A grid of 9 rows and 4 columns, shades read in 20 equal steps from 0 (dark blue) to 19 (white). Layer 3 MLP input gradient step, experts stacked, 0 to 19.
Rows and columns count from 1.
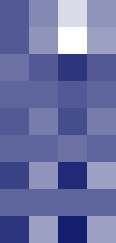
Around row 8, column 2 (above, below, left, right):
10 11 6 6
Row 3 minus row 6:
1 -1 -5 -1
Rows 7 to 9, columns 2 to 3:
10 1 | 6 6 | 11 0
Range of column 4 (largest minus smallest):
6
